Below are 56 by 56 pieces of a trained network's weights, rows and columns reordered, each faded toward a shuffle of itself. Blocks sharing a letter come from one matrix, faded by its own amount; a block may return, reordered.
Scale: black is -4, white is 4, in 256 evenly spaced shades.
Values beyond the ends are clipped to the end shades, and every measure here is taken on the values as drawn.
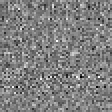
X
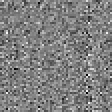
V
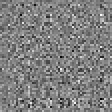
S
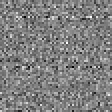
X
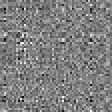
S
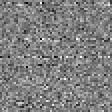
X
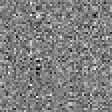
V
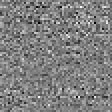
X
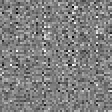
S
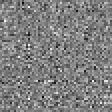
V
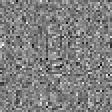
V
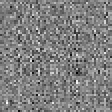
S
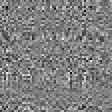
S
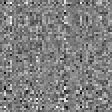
S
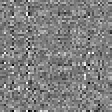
S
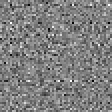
X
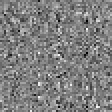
V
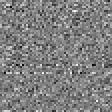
X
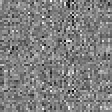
V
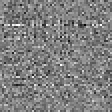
X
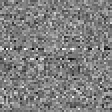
X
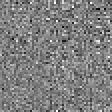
V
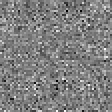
V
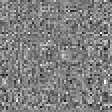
S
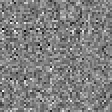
V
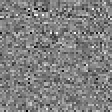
X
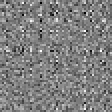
S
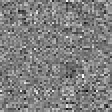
V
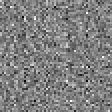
V
